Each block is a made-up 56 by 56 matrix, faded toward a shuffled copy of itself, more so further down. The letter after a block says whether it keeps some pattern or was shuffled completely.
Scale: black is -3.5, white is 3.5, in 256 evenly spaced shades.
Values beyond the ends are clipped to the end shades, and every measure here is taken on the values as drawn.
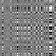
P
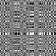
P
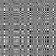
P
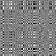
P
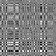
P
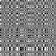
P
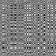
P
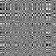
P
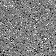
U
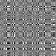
P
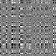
P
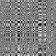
P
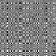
P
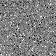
U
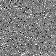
U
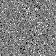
U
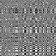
P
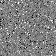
U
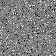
U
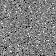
U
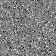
U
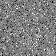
U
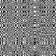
P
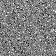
U
